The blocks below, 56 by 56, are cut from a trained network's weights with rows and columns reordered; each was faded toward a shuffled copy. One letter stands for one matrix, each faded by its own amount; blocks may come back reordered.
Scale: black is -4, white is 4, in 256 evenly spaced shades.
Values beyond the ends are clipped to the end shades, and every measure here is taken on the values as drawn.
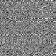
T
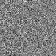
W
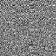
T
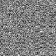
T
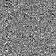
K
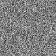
W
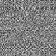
T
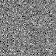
K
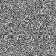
W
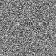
W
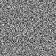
W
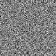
W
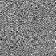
W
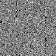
K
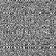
T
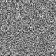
W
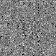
K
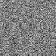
W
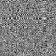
T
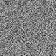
W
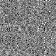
K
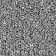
W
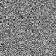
W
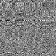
T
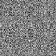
T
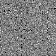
K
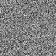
W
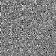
K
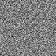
W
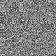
W
